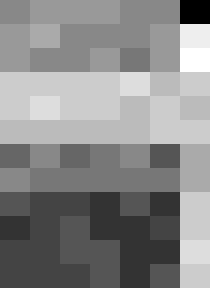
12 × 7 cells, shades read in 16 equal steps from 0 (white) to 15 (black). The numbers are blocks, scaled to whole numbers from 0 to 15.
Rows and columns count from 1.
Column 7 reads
15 1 0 3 4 3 5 5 3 3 2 3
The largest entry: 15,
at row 1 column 7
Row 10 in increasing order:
3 10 11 11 12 12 12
